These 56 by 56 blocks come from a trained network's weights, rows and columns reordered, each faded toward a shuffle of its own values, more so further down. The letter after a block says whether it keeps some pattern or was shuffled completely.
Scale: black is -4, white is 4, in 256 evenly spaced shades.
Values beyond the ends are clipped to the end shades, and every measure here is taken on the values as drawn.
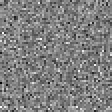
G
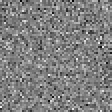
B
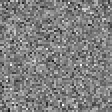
B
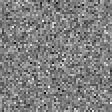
G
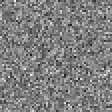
G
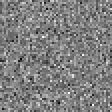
B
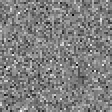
G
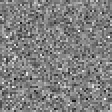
G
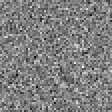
G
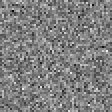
G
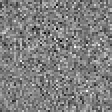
B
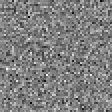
B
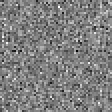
B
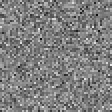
B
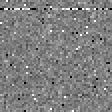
B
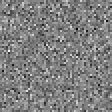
B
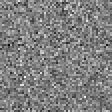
B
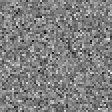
G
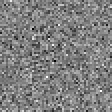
B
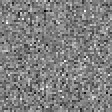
B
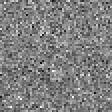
B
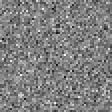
G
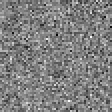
G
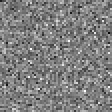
G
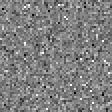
G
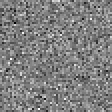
G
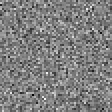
B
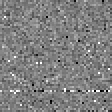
B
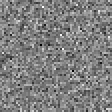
G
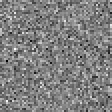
G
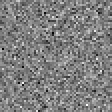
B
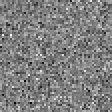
G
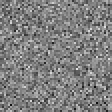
B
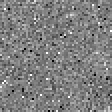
G
